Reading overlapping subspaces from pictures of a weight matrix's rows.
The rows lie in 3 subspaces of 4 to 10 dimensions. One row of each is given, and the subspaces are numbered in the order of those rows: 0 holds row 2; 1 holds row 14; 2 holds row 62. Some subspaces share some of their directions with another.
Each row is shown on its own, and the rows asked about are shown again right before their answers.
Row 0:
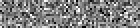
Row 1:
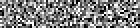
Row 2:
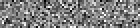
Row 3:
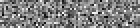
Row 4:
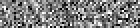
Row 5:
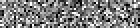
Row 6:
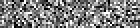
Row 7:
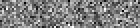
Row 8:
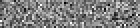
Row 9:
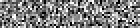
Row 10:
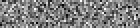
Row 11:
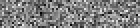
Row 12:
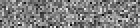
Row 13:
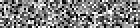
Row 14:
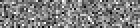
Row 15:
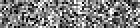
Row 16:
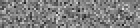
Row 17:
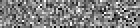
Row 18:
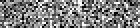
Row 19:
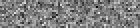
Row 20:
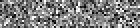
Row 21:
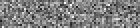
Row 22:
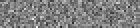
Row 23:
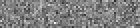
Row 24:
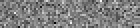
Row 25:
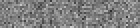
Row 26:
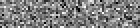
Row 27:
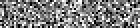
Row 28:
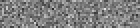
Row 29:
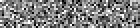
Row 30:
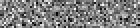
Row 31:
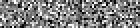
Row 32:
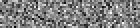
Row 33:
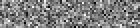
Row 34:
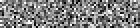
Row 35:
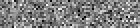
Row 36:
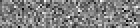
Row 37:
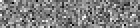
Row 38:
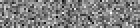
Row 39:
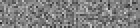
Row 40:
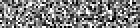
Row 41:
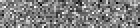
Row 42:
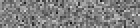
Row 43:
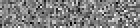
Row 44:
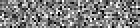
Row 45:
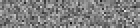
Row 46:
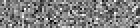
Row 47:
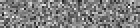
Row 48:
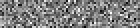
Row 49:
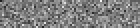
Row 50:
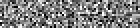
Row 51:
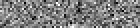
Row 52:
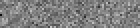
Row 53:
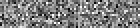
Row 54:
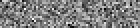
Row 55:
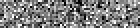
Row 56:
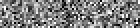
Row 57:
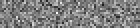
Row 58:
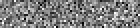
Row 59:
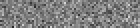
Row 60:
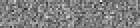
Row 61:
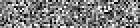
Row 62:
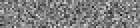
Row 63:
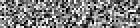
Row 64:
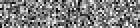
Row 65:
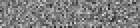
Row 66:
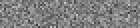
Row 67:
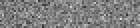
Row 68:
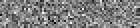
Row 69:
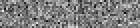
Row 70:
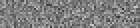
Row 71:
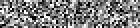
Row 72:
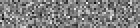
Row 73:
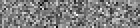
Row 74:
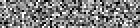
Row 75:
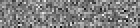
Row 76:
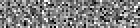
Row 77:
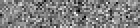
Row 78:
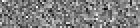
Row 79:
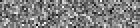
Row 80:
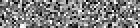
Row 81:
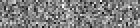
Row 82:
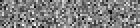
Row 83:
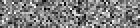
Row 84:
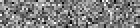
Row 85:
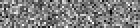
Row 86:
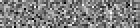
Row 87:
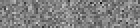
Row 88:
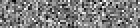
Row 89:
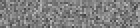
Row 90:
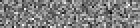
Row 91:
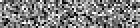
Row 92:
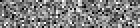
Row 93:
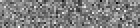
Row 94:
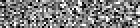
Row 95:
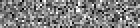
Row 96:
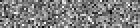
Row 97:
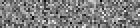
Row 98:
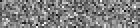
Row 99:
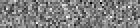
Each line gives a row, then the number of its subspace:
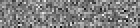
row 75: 2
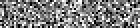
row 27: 1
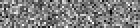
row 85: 1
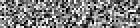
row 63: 0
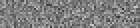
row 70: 0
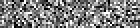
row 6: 0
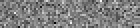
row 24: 0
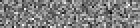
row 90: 2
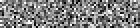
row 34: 1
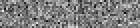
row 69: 2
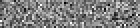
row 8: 0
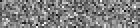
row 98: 1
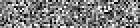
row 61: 0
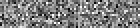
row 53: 2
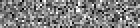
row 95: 0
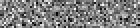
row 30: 0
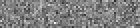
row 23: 0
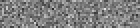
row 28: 2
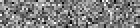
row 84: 0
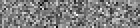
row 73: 0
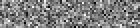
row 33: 0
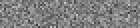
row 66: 0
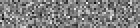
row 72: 2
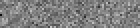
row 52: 0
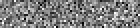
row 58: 0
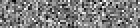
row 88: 2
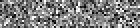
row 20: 2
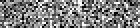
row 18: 0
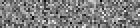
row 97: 0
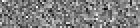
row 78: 2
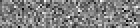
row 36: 2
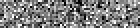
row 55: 0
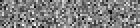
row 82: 0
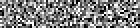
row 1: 1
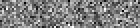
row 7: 2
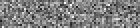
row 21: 0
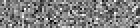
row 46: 0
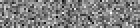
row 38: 1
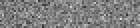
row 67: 0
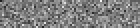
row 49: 1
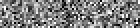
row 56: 2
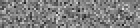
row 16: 0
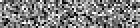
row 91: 1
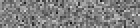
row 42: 0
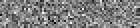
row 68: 0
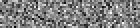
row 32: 2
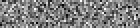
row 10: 2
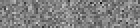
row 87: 2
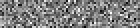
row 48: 0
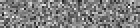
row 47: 2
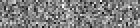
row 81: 2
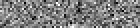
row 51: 2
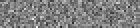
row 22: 2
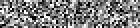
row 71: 2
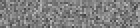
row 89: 0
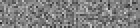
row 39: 2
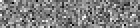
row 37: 0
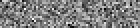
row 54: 2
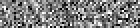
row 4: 2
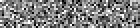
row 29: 1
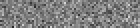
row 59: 0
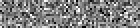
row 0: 0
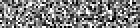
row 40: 2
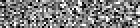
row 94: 0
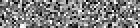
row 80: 2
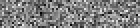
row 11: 2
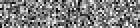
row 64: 1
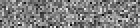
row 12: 2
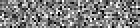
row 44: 2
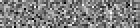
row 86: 2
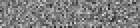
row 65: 2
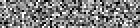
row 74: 0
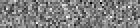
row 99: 2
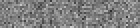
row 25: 0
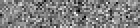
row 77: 0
